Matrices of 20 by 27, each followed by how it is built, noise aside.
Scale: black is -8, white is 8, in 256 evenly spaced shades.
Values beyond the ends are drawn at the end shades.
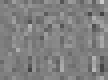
low rank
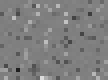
sparse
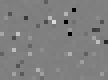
sparse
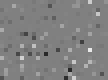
sparse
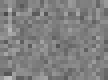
low rank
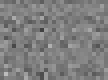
low rank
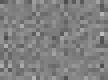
low rank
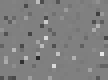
sparse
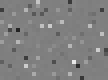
sparse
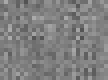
low rank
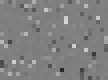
sparse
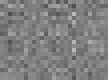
low rank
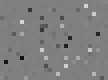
sparse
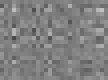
low rank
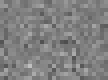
low rank
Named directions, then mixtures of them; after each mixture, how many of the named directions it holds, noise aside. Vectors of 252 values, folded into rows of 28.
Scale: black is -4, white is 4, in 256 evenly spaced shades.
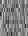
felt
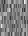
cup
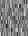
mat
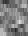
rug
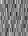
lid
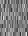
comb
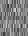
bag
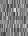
one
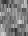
two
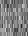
three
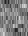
two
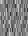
one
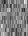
two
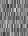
one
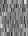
two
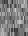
three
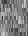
three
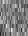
three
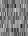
three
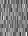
one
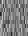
one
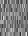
one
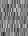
one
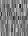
three
